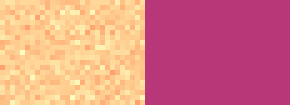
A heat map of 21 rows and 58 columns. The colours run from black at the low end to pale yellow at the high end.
It is made of 1 by 2 panels. Panel 1,1: very high, fine-grained, faint in contrast. Panel 1,2: middling, flat.
